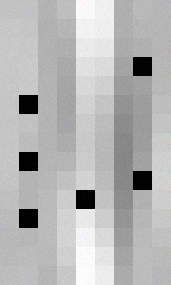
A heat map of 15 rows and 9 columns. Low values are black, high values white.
Roughest part: middle left. Average level on the scale: 70%. Calmest part: top left. Lone odd cells: 6, each lower than its neighbours.
